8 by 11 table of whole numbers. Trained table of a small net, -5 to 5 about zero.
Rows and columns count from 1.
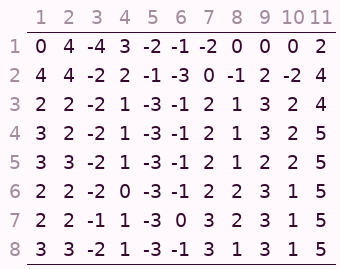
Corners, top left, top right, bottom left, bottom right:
0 2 3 5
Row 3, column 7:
2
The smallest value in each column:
0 2 -4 0 -3 -3 -2 -1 0 -2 2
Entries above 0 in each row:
3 5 8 8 8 7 8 8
